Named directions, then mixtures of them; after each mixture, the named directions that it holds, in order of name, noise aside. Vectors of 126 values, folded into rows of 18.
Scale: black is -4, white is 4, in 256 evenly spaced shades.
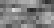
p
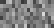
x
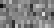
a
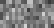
p, x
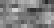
p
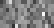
a, x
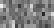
a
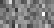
a, x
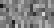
a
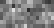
p, x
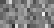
a, x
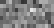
p, x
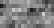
a, p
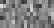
a, x
